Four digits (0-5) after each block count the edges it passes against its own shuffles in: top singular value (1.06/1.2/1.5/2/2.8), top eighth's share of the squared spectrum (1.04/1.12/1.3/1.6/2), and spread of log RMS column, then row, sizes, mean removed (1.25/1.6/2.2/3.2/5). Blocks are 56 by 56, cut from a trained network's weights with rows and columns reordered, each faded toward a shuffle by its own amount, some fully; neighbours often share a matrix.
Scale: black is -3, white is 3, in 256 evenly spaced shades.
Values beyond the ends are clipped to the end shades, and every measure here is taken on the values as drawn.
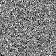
2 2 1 0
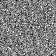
0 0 0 0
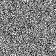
0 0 0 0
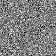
2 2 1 0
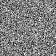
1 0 0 0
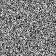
0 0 0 0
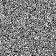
1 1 0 0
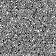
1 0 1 0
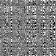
3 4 4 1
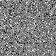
0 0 0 0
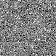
1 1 0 0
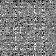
3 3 3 0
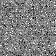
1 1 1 0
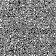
1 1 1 0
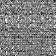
3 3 3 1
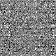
2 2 2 0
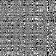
3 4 3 0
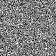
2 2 0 0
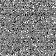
2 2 1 0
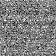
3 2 1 1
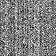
3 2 0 1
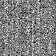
2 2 0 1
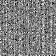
3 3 0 1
